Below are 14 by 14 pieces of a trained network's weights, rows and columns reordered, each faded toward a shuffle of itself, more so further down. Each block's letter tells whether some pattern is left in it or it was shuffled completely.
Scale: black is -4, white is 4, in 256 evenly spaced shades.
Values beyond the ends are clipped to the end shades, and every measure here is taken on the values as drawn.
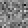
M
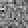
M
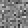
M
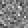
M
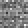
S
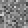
M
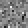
M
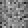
S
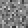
M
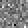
M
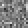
S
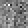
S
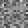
S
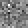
S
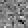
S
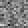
S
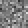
M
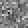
M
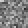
M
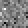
M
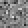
M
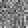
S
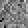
M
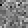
M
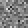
M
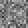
S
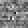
S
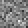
M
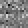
S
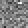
M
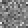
M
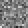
M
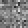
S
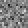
M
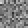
S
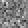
M
